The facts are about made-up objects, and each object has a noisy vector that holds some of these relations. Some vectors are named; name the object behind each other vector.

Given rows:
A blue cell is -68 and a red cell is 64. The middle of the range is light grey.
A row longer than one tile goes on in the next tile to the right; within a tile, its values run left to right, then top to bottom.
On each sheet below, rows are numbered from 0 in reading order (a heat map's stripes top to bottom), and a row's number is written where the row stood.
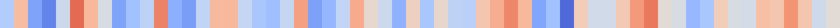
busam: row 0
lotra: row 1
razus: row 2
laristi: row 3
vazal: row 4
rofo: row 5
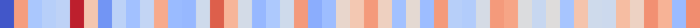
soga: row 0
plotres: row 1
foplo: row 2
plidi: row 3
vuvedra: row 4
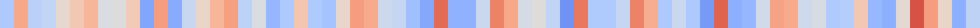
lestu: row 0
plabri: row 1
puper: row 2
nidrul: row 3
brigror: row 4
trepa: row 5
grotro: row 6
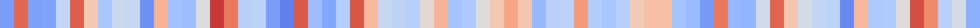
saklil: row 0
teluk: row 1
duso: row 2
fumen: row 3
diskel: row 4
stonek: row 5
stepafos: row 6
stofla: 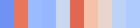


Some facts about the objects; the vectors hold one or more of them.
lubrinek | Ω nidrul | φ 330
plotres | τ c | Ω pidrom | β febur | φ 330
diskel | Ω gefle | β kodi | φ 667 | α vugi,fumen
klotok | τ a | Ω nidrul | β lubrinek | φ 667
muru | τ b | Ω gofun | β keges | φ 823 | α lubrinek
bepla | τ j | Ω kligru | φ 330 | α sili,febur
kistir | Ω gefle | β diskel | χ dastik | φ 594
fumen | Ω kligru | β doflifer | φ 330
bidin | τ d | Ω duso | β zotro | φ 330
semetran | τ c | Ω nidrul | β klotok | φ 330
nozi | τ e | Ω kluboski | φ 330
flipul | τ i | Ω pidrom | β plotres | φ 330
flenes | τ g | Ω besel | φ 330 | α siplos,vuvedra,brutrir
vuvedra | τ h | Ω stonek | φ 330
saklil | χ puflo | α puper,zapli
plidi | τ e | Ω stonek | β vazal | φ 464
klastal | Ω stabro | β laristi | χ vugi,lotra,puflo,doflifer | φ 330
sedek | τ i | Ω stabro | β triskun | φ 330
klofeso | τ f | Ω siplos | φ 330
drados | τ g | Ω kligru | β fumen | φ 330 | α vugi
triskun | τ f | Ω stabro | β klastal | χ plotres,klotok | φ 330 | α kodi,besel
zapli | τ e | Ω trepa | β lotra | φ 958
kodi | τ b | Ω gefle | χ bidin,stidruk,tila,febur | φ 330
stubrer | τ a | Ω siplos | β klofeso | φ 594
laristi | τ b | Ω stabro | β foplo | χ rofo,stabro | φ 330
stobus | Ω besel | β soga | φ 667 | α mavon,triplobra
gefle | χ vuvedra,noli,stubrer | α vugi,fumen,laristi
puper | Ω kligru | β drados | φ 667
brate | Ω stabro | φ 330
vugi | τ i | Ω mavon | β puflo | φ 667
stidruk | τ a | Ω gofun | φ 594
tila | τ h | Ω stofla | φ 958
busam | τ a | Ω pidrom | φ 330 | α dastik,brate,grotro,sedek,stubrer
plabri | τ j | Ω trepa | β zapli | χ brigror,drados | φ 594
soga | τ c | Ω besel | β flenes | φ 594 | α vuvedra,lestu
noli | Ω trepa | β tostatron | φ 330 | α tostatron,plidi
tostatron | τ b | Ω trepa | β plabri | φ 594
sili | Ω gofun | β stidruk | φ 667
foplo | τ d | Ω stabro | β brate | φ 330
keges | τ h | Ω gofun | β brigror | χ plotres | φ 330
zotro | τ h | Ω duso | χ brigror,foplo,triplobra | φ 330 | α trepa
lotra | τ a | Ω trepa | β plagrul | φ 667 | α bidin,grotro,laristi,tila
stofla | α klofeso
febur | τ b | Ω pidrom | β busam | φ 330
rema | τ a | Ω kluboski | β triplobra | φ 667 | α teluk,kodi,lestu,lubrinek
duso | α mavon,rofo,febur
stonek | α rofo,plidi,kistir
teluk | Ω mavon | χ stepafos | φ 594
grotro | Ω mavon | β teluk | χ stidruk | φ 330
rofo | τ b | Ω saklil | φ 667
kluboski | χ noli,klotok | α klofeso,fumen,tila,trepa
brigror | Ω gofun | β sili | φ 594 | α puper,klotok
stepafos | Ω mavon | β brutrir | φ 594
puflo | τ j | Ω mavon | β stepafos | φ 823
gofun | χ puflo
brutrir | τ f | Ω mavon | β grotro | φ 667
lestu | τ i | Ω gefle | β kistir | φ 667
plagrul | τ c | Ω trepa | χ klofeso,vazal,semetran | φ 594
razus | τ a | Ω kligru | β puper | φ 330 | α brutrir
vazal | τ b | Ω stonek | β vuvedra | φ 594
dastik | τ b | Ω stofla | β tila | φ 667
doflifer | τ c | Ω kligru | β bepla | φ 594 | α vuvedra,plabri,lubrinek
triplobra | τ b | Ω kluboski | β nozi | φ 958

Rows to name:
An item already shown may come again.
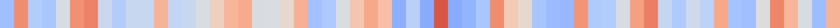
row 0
zapli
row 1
vugi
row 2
fumen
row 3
kluboski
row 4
zapli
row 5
lubrinek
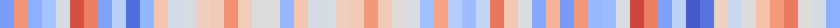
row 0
plagrul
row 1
dastik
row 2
dastik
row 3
flenes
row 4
plagrul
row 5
vazal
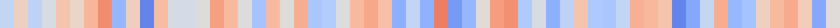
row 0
zotro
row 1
muru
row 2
fumen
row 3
stidruk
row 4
drados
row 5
bepla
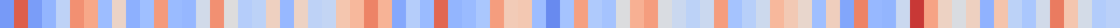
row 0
stubrer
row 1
rema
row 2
laristi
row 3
gefle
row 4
sili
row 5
noli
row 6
mavon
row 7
stobus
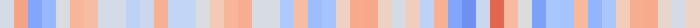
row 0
klotok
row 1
vugi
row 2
puflo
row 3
busam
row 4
puflo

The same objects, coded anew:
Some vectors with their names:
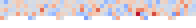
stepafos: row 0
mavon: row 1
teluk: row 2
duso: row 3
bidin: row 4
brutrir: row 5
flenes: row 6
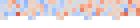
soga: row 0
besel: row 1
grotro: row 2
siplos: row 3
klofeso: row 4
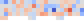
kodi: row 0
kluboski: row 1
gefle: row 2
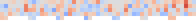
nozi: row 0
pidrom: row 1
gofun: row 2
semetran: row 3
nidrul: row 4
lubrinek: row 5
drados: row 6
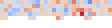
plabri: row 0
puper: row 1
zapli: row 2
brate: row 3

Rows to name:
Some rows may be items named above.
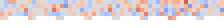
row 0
laristi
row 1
teluk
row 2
puper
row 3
grotro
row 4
lubrinek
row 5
vugi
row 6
zotro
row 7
puper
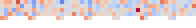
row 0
zotro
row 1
klastal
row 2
stidruk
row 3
klastal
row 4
foplo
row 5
vuvedra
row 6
plidi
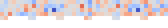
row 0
grotro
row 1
kluboski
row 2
kistir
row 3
klastal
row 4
kluboski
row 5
triskun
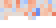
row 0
brigror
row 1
puflo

